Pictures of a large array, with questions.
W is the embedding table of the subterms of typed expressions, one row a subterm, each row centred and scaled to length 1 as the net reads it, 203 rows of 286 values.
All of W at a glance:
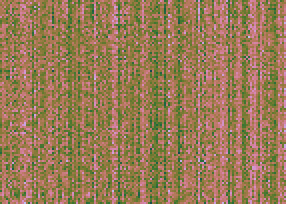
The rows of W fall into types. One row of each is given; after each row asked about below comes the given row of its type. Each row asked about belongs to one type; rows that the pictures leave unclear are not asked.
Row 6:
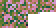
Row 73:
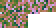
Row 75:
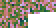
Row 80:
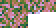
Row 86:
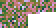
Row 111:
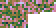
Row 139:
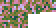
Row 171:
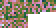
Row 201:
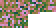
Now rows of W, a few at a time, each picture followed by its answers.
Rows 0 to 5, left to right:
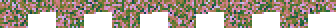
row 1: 201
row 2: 139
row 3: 73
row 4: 201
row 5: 75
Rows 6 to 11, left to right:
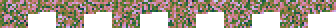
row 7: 111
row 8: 75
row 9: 75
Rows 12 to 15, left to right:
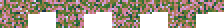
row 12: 201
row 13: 111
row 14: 171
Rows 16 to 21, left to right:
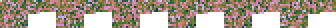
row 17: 201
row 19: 80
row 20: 80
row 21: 80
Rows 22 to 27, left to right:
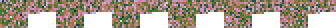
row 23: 80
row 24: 75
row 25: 171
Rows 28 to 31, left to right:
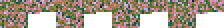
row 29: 73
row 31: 75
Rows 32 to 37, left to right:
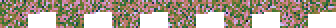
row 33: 6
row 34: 86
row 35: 86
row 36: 73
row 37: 201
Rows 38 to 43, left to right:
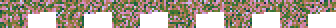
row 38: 111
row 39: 80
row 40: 86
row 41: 111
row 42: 86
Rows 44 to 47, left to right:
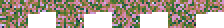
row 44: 86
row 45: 111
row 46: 80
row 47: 6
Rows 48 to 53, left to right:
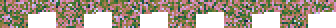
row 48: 6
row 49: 171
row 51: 75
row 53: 111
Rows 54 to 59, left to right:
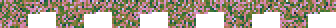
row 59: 171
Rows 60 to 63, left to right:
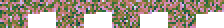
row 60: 111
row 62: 86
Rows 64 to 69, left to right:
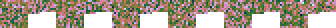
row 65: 75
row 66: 73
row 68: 139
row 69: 6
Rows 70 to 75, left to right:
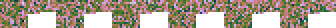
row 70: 73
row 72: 111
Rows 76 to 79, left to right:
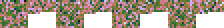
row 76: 73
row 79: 73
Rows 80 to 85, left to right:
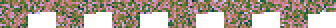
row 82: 75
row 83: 75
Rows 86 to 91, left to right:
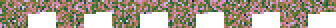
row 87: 139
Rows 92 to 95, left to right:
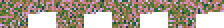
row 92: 86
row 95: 111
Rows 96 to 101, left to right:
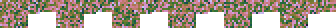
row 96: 201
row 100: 75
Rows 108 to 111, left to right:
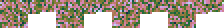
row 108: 139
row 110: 201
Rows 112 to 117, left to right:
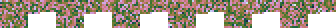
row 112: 75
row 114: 6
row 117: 171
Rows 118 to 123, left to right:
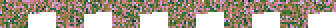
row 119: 139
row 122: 75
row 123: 111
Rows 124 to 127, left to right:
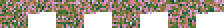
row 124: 86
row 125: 111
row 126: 111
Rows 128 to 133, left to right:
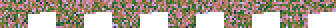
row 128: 139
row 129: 6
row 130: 86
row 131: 80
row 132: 201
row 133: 111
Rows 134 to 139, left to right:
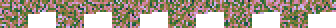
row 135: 111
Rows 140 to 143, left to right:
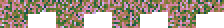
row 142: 139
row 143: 139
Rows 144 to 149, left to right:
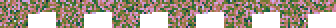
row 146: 73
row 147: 80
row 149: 111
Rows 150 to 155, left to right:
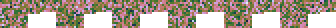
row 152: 80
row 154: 73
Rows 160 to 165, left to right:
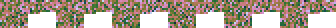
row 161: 139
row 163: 86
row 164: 86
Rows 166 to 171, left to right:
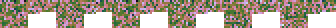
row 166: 73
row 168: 73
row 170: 111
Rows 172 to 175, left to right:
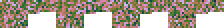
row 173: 75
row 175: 171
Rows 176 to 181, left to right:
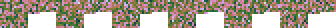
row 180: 139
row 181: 139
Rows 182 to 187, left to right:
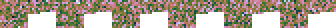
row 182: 171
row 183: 6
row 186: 6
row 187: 73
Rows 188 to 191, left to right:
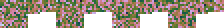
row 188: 171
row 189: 75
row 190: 171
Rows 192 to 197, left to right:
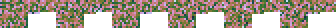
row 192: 75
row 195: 75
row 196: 139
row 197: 80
